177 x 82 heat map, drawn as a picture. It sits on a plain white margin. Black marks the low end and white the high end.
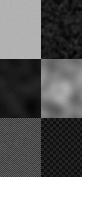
The table splits into 3 rows of 2 panels. Panel 1,1: high, flat. Panel 1,2: very low, blotchy, faint in contrast. Panel 2,1: very low, smooth, faint in contrast. Panel 2,2: middling, smooth. Panel 3,1: low, checkered. Panel 3,2: very low, checkered, faint in contrast.
